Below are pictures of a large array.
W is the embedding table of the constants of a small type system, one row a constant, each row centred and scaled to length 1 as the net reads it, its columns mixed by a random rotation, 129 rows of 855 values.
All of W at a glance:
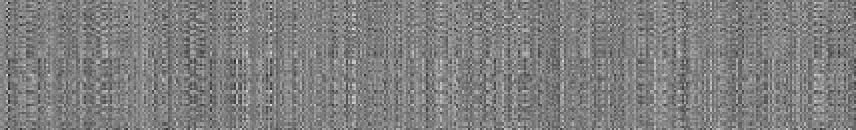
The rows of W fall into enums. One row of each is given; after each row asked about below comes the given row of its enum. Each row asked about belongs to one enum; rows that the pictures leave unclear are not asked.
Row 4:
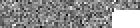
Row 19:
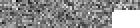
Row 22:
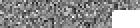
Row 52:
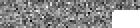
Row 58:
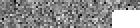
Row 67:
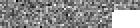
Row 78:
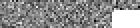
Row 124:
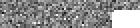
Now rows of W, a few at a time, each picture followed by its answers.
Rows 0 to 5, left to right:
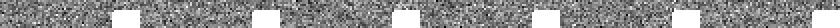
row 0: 124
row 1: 52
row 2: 19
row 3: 67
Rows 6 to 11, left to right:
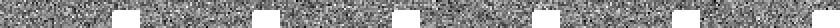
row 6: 22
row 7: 52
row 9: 19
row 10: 52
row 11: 58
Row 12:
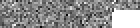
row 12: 4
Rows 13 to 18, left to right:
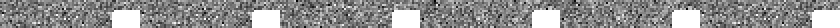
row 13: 124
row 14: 124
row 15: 67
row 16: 58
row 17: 58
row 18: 124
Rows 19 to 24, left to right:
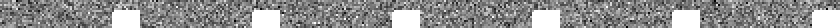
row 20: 78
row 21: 124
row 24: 58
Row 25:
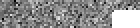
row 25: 58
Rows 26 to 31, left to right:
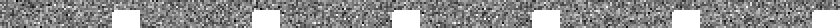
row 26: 67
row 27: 78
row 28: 124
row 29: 124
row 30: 52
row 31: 52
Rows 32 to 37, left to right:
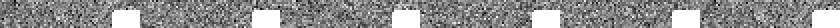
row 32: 58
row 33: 78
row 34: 19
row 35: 124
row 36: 22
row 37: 58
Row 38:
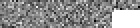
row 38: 78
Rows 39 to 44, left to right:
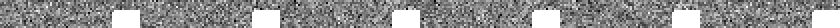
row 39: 52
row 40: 78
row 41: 58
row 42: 58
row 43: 19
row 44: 52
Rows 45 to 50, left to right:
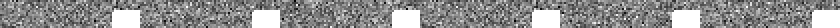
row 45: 78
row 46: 52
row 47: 58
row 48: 78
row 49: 124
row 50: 52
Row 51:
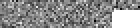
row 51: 78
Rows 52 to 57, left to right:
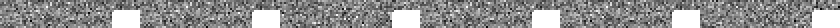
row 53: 52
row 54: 124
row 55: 52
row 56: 52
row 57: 78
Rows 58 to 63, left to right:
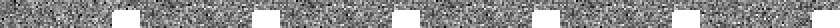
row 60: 67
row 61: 67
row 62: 67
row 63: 124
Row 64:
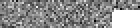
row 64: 78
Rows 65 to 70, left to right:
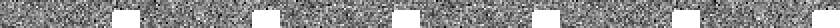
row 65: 78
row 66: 58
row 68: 67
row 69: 78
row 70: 58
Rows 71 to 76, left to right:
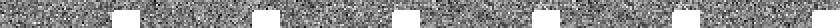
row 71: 124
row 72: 58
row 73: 67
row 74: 19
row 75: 19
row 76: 22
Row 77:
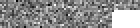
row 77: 67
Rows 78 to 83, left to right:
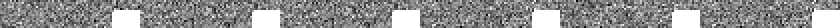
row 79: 22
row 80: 22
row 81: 4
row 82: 67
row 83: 4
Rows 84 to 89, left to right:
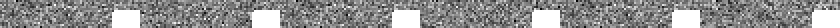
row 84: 67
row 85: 124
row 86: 67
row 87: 78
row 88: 67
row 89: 19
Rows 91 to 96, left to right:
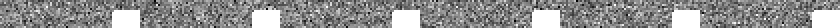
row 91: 52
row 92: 58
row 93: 52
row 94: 78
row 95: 67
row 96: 124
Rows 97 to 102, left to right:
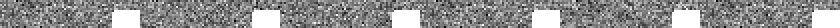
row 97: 67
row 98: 78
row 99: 124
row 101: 19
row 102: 67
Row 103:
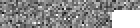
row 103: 124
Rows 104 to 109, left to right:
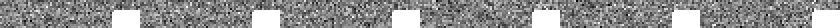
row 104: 52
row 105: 52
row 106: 22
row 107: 19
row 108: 67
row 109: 4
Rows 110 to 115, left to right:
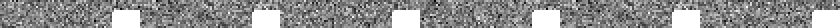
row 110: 78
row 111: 19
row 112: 22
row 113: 58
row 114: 19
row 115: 52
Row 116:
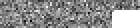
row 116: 52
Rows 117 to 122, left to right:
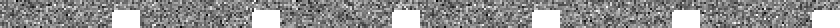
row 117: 67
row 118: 4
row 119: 19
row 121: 52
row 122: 124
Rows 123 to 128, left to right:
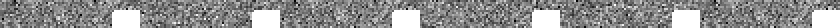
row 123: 58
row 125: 58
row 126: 78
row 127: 67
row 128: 58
